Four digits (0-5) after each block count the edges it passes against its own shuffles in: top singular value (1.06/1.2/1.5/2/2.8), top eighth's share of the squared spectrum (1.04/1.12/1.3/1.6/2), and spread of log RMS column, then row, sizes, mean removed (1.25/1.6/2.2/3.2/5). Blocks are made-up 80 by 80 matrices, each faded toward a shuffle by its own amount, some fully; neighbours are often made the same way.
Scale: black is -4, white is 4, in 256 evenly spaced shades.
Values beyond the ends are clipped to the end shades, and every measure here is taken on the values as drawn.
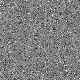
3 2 0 0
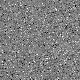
0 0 0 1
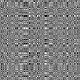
5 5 4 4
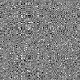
4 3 2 2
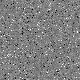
2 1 0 0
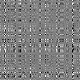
5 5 4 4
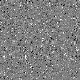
3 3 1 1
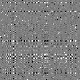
5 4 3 3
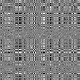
5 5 4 4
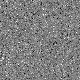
0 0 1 0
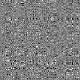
4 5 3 3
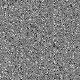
1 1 2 0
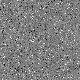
0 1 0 0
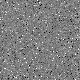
0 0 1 0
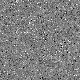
2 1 0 0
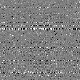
4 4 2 3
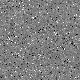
0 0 0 0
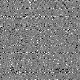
4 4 1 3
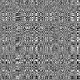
5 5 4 4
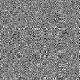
4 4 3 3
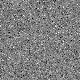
2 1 0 0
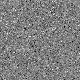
2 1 0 0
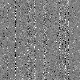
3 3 3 0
